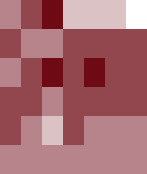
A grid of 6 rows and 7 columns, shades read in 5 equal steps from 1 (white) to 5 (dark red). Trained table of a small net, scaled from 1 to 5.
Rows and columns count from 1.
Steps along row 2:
down same up same same same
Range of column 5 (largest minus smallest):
3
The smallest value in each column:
3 3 2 2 2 2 1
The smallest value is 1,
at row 1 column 7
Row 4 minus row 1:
1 0 -2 2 2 2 3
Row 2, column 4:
4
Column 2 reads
4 3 4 4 3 3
